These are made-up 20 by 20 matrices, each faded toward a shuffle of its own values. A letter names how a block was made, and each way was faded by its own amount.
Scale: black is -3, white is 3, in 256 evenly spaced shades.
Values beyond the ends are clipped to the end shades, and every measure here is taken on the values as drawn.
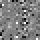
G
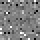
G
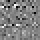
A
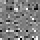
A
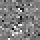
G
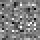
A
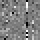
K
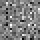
K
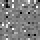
G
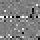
A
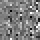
K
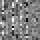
K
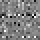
A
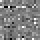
A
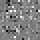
G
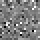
G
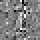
K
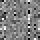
K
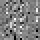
K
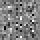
K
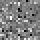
G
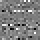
A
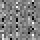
K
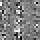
K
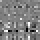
A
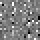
G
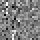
K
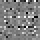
A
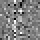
K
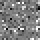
G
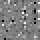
G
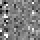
K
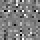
A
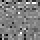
A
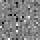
G
